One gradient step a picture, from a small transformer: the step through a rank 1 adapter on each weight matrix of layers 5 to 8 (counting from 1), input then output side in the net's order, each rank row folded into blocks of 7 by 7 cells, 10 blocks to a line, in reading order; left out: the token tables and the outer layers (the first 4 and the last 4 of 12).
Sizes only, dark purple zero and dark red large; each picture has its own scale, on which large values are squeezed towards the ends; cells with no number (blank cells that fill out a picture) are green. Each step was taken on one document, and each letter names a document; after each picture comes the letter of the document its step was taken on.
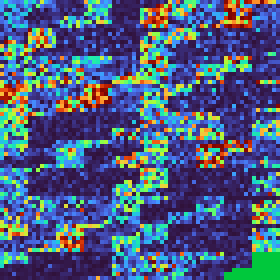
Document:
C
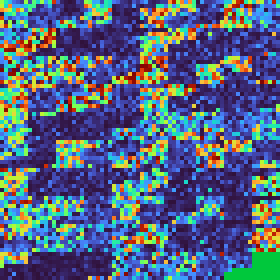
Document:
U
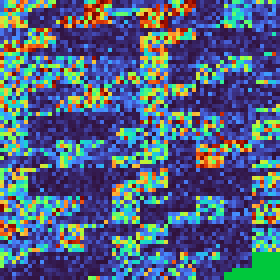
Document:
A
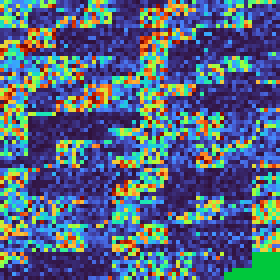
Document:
A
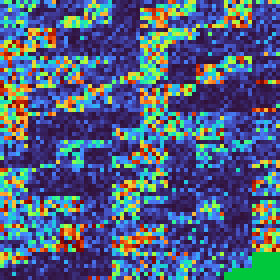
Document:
U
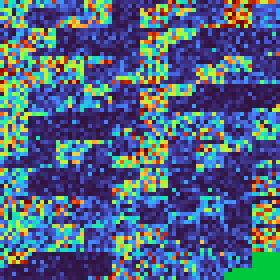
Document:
U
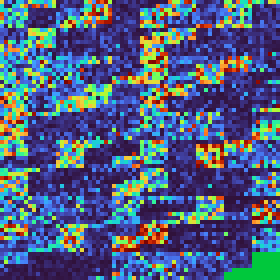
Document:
C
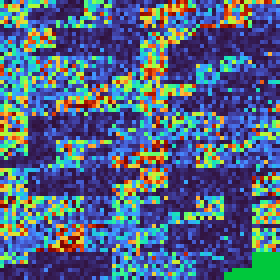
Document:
A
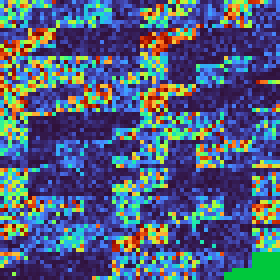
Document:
U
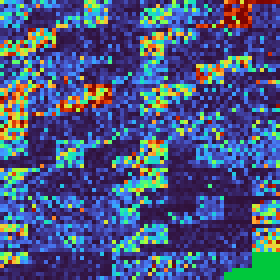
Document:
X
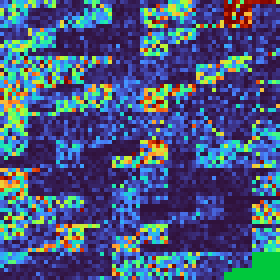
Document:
X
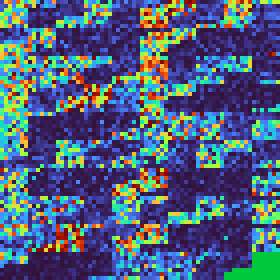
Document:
A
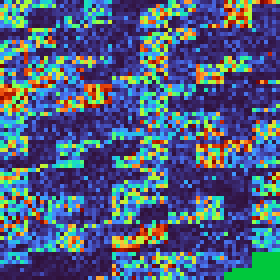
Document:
C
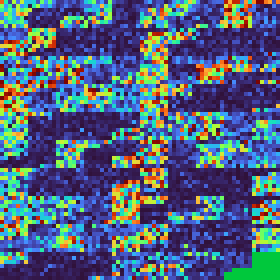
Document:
C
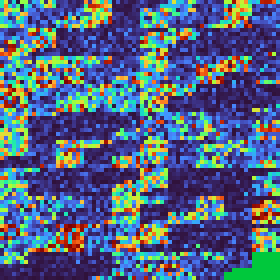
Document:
C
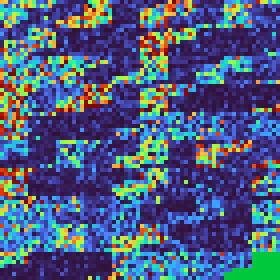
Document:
U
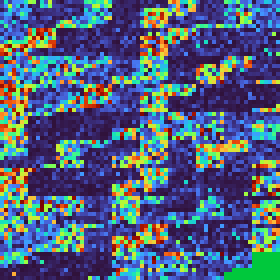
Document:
U
